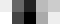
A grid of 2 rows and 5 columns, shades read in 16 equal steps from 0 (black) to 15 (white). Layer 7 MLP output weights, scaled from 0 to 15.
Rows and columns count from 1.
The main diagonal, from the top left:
14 4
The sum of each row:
45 43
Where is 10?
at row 2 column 4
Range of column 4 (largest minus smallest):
1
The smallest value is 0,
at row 2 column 3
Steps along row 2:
down down up up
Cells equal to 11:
1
